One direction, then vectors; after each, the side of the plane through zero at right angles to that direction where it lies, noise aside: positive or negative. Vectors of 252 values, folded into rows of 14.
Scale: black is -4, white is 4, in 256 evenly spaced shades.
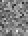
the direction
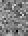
negative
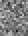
negative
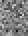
negative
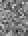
negative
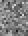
negative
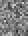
negative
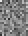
negative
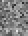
positive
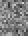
negative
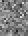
negative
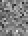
positive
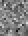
negative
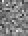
positive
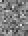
negative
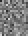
positive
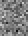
negative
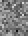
negative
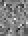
negative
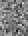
negative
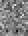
negative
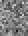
negative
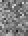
negative
